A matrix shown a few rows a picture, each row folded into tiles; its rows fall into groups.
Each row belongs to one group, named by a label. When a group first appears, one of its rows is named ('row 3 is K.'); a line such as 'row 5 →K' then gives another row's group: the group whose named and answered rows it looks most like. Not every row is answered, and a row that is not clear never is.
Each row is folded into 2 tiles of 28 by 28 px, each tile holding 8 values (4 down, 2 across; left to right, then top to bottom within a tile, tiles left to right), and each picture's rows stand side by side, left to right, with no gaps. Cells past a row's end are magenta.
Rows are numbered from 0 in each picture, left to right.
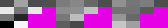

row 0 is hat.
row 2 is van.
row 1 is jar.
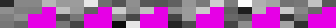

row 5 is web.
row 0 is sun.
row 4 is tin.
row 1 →web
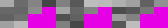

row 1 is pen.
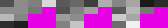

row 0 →sun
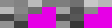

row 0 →web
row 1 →pen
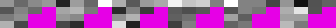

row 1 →sun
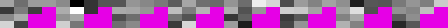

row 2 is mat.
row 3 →hat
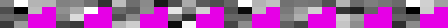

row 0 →tin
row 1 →jar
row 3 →hat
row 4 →tin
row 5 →jar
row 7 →tin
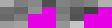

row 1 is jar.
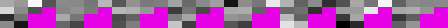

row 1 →sun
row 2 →mat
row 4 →sun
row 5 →van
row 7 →mat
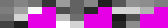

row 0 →jar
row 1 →van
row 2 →mat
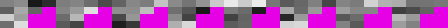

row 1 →jar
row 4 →web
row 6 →pen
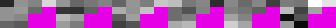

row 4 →van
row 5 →pen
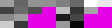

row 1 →pen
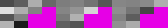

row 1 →jar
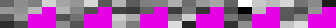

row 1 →web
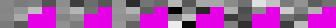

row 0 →jar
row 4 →pen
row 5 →hat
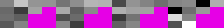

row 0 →tin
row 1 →pen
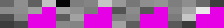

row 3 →jar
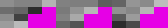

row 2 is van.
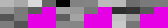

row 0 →web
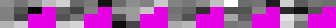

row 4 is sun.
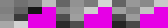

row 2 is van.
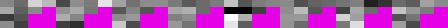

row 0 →pen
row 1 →sun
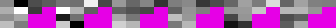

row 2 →van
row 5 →mat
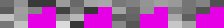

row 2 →pen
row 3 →van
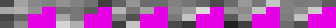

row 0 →mat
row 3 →jar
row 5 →jar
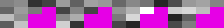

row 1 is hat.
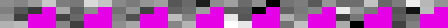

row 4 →van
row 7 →tin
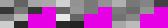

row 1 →sun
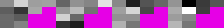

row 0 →tin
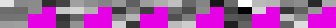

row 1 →mat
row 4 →tin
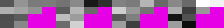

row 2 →web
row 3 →pen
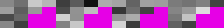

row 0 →pen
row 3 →jar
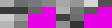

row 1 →web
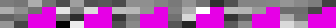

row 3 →jar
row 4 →mat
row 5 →van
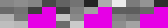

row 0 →van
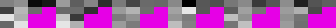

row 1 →van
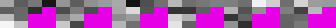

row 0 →van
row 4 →pen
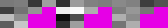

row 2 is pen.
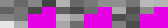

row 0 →van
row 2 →pen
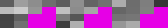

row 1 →hat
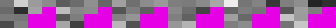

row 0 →tin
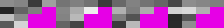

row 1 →jar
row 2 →hat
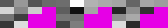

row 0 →hat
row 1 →tin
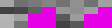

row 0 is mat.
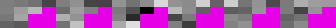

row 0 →jar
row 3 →web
